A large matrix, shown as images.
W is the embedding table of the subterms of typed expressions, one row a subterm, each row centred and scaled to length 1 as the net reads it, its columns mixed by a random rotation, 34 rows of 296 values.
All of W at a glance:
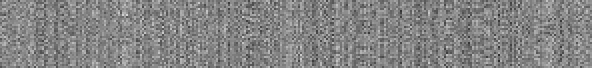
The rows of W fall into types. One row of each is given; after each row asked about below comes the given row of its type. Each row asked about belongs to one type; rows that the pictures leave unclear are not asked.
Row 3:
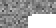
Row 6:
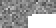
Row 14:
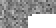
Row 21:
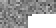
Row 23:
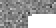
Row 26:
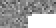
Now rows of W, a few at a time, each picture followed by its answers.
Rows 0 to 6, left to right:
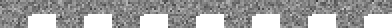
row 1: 26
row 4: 26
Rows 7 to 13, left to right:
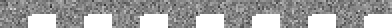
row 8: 21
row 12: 14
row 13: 23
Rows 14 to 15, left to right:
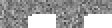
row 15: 23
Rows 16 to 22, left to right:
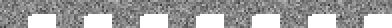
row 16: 23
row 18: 21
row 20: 26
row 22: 26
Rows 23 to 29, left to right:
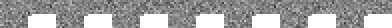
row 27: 23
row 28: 3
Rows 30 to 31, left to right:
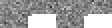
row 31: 6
